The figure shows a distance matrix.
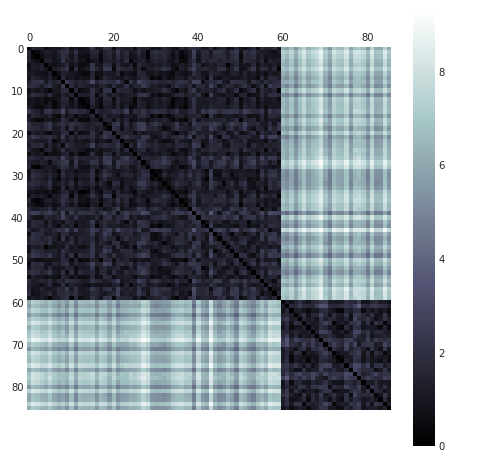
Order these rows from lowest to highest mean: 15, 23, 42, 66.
42, 23, 15, 66
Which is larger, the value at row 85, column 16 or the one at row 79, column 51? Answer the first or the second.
the second
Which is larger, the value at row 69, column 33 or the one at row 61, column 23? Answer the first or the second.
the first
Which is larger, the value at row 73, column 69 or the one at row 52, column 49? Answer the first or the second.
the first
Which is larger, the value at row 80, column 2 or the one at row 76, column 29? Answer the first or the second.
the first
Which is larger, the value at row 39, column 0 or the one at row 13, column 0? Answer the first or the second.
the first
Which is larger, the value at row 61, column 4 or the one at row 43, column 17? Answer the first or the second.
the first
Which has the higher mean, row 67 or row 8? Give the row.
67
